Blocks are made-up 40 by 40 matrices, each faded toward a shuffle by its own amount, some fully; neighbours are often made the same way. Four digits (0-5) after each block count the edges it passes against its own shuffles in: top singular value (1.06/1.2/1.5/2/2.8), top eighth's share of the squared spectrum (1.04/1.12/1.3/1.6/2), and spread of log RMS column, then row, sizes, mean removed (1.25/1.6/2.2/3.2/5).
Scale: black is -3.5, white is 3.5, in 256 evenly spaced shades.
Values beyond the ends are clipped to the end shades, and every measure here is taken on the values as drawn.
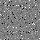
2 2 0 0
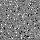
1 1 0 0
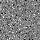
1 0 0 0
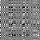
4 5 3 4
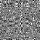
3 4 2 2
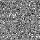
3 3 1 1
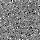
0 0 0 0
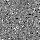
0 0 0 0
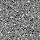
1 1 0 0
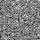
2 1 0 0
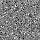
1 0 0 0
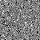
2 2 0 0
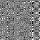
4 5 3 2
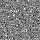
0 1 0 0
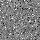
0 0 0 0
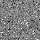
0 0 0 0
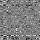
4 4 1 2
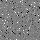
0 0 0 0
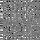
3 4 2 2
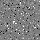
1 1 0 0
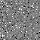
2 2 1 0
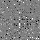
3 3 1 1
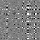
4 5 3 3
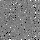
3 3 1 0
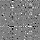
3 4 1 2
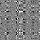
4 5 3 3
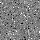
2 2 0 0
